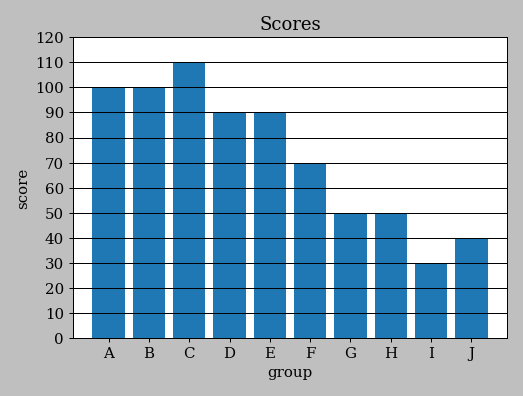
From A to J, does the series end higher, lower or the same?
lower
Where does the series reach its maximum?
C
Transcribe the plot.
Title: Scores
x-axis: group, ticks A B C D E F G H I J
y-axis: score, ticks 0 10 20 30 40 50 60 70 80 90 100 110 120
Values:
100 100 110 90 90 70 50 50 30 40
